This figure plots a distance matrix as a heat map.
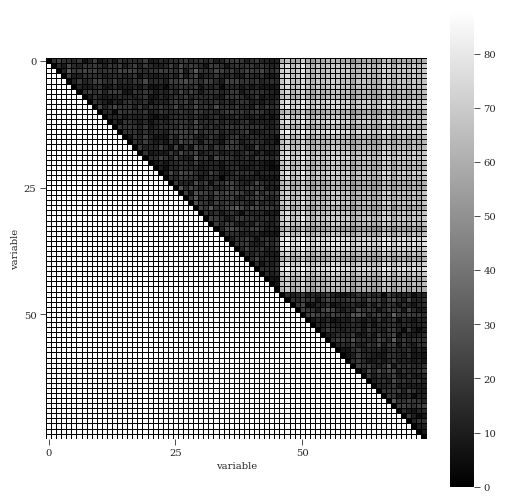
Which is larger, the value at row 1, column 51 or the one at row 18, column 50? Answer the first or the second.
the second
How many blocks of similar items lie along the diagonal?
2
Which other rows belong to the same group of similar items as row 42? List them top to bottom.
0, 1, 2, 3, 4, 5, 6, 7, 8, 9, 10, 11, 12, 13, 14, 15, 16, 17, 18, 19, 20, 21, 22, 23, 24, 25, 26, 27, 28, 29, 30, 31, 32, 33, 34, 35, 36, 37, 38, 39, 40, 41, 43, 44, 45
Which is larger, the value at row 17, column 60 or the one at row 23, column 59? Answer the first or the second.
the second
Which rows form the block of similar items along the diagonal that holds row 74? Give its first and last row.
46 to 74
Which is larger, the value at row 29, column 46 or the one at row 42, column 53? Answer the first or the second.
the second
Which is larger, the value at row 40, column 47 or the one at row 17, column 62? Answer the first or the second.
the first
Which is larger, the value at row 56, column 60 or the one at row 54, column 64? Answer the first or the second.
the first
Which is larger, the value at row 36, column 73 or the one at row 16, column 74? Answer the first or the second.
the first
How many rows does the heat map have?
75
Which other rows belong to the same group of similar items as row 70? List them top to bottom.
46, 47, 48, 49, 50, 51, 52, 53, 54, 55, 56, 57, 58, 59, 60, 61, 62, 63, 64, 65, 66, 67, 68, 69, 71, 72, 73, 74
